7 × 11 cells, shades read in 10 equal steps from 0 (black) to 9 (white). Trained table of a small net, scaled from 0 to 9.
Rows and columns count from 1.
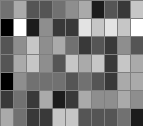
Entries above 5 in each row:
3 6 2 7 2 3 3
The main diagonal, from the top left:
4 9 7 5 4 2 3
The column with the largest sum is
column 2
